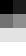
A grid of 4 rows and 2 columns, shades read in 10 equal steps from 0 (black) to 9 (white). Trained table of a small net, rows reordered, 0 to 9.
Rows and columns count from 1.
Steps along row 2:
up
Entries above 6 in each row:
0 0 2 2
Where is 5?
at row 2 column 2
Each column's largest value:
9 9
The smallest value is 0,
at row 1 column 1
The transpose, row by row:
0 4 8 9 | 1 5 8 9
